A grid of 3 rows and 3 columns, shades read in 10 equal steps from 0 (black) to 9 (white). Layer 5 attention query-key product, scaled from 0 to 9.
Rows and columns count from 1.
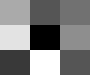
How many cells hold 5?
1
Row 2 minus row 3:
6 -9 2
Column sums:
16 12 12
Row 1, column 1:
6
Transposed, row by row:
6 8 2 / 3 0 9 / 4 5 3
